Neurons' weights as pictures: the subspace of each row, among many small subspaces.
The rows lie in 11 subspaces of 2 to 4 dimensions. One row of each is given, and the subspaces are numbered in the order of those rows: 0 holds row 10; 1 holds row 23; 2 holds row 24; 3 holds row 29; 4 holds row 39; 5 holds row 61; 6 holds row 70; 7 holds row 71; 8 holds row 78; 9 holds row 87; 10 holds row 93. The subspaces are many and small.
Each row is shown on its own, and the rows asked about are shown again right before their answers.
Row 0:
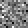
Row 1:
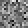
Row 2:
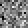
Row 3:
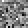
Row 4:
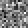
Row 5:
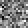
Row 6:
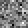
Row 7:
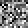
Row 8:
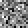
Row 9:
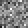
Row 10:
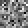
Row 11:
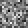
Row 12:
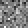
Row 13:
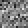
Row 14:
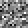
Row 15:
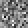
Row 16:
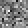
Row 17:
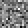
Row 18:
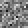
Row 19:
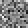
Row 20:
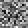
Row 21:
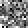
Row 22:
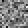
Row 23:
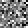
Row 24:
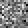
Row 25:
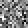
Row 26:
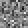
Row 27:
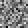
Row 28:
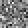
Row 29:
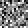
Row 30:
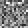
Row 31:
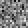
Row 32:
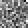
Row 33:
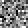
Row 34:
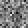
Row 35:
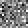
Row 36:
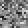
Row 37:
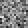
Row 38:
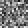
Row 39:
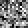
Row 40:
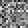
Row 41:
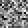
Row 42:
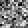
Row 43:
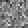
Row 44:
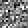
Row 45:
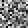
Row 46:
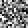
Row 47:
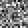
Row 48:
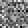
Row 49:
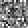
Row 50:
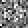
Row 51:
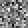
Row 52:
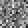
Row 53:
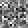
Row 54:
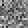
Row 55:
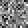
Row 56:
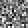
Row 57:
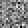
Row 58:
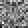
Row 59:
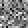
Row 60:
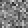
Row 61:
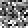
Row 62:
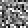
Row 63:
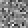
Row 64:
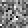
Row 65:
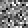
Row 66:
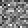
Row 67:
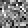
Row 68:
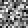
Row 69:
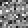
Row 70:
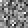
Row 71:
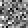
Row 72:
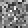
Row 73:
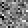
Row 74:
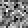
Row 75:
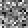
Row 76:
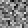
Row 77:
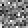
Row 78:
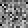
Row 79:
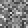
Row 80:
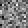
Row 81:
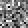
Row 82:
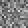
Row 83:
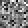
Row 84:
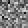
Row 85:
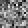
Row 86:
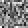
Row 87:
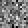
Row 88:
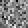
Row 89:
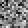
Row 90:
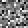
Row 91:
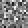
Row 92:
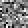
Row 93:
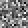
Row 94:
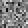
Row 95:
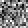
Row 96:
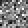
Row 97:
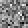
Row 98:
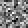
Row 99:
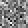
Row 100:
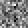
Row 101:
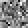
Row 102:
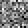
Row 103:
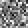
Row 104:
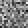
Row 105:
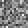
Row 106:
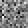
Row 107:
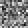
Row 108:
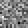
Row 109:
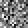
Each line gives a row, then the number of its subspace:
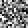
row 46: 5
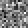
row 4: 10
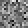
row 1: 0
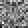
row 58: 3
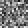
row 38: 3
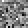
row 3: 5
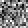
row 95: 4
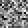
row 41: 8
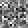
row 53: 8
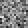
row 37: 9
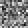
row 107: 5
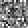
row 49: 9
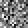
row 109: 6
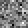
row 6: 4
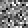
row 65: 9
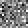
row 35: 2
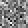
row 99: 8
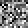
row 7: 8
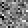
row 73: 2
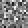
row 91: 8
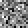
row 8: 6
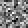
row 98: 10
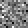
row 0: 2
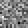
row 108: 4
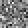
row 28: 5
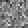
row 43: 9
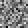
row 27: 7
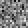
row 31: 4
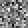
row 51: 9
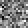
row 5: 4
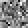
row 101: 9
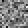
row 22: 3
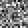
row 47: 10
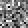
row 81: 10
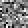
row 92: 5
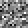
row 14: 10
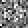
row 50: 8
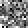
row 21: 7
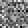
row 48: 10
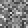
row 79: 8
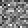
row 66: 10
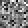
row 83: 0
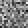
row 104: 5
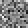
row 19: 10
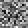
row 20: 9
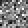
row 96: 5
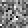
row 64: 8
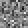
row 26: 0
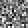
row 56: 5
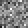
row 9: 7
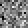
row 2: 9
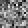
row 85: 4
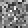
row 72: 8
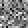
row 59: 7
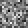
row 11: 9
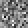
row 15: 6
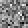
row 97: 9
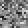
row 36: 4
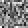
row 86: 7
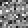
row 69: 5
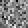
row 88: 6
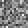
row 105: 7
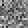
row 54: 7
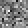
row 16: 9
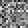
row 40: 10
